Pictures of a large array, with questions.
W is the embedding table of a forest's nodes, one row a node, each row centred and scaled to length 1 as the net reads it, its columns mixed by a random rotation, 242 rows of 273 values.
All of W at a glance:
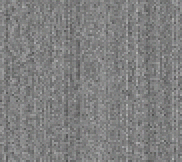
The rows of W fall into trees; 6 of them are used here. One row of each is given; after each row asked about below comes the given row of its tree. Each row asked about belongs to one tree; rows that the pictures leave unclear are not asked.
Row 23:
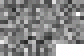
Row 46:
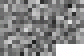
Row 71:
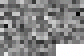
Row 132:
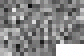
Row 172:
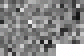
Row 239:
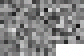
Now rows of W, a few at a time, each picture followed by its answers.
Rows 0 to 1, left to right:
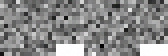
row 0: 46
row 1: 132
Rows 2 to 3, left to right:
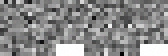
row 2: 23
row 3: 239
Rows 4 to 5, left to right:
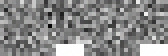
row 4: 71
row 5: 23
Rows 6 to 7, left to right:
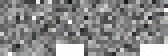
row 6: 132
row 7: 46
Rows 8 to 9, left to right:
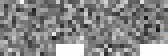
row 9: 71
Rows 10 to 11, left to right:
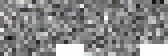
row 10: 71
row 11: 132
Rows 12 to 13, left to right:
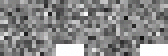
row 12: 71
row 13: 71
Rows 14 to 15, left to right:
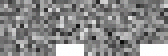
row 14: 239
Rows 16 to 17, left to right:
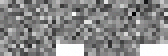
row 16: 23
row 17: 71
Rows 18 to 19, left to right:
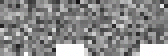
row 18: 132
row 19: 172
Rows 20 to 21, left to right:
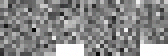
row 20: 46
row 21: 23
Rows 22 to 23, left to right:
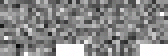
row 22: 132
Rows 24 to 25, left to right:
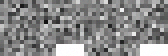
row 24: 239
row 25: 23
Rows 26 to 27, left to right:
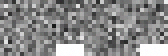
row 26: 172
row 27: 23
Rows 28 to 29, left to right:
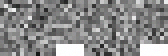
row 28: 239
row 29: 23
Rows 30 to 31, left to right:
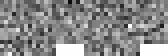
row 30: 132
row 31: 239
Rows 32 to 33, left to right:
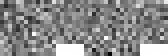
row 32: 23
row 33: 23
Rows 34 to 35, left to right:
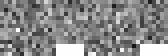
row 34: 132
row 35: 132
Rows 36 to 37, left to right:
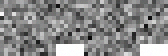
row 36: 71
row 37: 46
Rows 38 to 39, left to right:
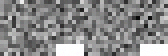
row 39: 46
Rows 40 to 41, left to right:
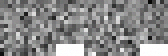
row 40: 46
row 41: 132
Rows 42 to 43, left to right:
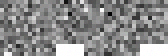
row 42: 132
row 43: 46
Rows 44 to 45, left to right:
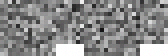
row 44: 23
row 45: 46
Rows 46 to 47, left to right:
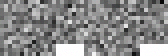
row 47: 132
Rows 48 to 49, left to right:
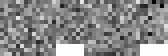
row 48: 23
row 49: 46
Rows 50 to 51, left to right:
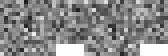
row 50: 23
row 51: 23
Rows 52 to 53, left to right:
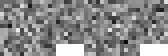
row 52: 132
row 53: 23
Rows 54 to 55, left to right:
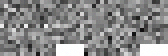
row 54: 239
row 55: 46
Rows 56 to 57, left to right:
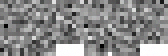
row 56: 46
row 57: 132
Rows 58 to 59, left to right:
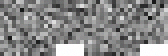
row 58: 71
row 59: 46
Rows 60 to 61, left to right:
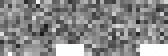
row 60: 132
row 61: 23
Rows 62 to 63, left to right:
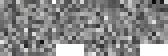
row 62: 23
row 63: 132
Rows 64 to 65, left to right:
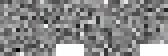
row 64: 239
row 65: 71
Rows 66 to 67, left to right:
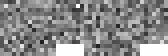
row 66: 172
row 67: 71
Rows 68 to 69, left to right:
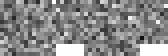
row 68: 23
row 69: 71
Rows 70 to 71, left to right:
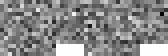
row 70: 23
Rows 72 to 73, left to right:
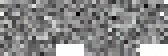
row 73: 23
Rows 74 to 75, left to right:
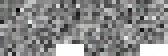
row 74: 172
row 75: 239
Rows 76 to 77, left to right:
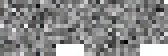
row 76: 239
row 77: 23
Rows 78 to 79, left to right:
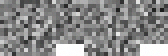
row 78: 23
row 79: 23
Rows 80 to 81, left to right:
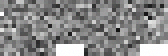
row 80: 71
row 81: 46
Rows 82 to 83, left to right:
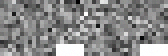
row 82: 132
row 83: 71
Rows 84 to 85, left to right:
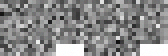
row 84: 172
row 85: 46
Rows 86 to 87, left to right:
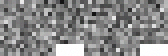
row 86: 71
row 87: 239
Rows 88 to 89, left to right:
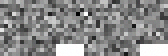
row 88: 71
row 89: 71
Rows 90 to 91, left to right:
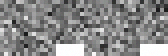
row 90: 71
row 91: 132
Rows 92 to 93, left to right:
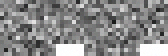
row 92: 71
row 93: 23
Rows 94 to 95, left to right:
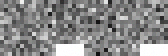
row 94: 71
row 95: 23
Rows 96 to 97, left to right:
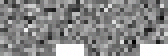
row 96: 23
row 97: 172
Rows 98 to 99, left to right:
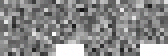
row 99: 23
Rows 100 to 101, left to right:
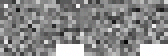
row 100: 172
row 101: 23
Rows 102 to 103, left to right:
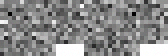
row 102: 71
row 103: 71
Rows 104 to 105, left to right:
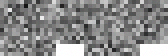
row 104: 23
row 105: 71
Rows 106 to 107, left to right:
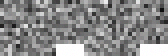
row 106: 132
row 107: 23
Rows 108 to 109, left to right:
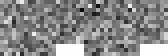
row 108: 71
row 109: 239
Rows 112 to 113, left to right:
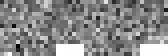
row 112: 132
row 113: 71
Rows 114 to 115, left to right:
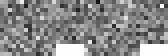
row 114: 23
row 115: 172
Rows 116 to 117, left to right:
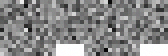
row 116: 23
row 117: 23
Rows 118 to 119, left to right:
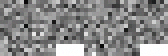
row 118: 23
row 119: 132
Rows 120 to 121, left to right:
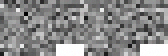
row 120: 46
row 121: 46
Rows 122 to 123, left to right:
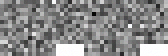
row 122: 23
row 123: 239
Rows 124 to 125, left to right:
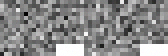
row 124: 46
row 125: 132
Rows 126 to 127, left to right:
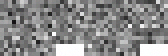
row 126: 71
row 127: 239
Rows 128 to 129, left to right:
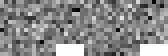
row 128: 23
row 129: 46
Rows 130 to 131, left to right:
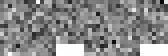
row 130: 132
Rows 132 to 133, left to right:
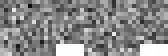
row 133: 132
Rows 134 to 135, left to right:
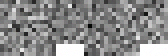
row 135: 46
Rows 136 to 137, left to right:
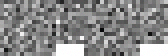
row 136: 172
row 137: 46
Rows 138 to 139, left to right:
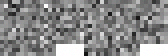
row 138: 239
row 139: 46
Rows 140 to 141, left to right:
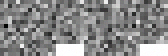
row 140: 46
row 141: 71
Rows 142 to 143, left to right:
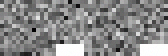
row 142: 46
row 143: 71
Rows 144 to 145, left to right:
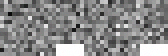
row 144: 239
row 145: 23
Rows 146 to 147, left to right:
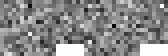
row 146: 132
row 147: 172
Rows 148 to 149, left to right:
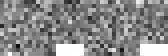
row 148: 132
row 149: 23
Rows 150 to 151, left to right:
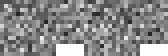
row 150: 239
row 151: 239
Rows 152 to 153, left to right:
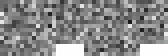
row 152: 71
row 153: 239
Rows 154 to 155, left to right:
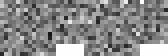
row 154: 46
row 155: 71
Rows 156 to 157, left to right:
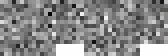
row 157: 132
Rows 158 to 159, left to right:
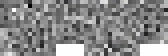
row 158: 132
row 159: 71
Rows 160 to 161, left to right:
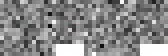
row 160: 71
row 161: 132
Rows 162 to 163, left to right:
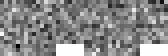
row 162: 132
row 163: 132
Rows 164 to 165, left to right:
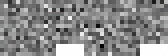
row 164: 239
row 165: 132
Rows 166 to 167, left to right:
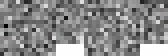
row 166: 46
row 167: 172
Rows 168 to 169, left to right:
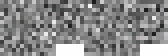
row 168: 71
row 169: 239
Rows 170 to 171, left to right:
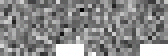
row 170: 71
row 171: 132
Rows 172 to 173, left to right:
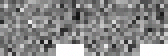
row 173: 172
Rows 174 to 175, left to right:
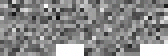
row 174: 239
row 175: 46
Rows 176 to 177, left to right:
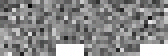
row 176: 132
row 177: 46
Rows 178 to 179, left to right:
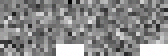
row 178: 132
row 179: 71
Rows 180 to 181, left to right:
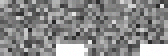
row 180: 23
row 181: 172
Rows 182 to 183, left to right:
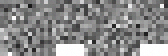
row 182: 132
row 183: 172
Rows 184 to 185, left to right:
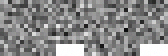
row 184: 239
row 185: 132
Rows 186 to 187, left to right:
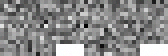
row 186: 239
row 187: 132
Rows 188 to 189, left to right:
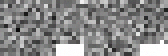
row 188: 46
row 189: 71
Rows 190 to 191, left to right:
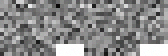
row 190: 71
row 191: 46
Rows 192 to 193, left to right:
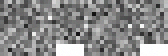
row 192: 23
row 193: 239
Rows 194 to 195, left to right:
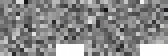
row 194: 23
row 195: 71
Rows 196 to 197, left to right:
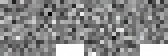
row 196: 71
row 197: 132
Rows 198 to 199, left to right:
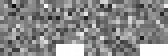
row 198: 239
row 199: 71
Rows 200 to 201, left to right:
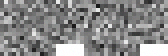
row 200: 71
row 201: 239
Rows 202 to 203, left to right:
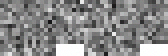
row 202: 132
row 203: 132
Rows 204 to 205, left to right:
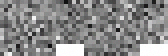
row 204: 132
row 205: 46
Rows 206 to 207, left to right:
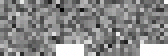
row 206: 71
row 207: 23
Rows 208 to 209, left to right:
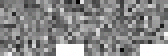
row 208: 132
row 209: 239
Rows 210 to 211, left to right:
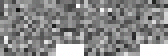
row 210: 172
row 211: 46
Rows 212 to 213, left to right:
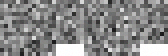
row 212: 46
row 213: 23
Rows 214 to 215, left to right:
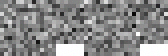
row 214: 71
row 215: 71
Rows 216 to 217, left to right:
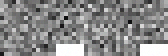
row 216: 46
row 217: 239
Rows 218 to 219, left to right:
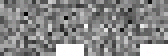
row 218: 46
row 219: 239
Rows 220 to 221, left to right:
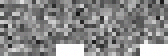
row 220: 71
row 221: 132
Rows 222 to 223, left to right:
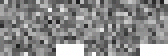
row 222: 132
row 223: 132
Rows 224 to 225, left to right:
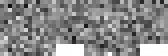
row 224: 23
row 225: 132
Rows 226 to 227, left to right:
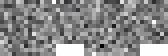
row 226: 23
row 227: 132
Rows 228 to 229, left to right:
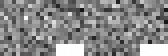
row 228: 71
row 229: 71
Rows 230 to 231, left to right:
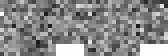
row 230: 71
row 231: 172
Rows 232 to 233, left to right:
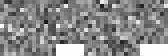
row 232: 239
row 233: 71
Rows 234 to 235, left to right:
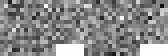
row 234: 239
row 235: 46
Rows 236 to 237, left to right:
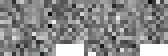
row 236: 71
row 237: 132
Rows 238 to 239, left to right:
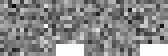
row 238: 239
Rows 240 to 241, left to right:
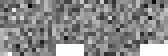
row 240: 132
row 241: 46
